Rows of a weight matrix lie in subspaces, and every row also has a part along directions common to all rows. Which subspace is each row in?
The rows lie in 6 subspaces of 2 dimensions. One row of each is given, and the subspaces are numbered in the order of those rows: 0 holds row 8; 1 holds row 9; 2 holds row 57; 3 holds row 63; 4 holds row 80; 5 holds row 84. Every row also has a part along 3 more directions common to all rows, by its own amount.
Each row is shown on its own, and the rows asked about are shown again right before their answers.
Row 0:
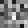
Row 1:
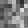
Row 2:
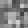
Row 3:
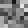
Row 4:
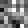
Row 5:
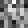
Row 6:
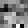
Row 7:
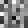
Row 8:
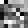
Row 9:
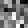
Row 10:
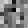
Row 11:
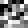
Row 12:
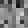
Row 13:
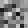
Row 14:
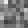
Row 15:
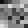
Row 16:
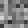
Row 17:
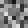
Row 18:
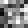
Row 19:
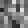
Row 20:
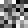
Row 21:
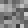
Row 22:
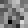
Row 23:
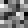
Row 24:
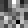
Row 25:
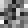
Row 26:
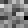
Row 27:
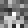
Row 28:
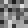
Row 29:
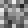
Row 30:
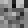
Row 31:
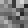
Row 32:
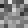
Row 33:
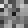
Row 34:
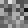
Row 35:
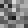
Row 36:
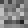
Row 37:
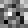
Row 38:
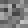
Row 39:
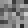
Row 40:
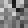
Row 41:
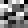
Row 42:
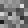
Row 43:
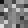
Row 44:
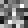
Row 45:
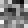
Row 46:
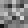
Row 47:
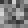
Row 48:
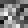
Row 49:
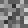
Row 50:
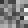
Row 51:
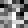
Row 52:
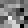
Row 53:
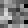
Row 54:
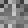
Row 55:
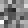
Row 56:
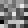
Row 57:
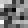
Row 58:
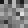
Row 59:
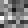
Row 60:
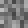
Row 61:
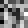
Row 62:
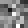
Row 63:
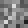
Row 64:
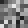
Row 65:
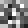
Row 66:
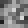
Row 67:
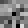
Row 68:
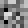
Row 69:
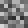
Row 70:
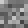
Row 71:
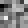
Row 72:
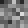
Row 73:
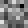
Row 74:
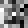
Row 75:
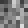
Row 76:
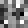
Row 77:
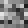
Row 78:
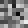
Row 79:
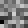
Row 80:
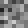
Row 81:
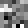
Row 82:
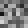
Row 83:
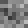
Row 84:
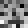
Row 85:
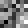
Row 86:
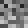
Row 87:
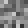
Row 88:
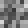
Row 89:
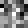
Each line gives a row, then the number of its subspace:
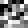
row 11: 4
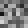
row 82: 5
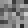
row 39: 1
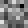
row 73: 4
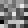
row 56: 5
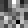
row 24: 1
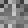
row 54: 4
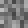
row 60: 2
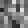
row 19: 2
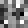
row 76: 0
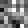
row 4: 2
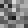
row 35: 5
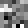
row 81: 1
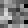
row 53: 5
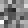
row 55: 2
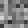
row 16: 5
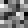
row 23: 4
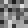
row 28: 4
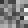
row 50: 3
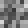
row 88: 2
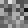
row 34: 3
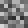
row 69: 5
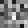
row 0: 5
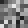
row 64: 3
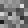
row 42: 5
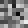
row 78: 3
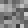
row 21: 1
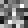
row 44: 5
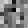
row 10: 2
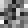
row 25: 2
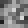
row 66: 2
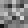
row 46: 3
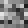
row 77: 5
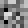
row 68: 1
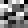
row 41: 4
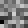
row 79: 5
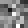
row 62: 1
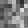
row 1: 0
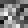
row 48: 2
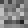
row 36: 0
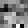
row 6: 1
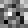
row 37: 1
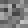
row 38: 3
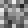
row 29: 4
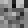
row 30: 0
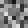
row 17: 2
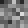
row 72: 0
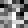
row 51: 4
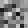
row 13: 1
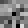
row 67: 1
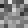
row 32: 4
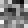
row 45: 2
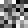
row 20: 3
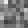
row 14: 5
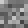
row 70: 0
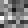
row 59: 5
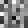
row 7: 5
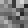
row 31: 0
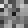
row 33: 4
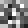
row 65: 5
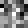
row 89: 4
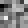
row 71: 4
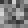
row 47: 0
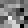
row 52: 2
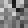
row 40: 0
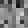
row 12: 0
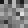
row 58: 0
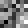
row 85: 3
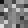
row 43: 3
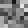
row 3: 3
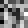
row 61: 4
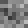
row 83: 3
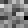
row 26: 4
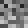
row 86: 5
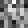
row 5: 2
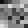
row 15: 3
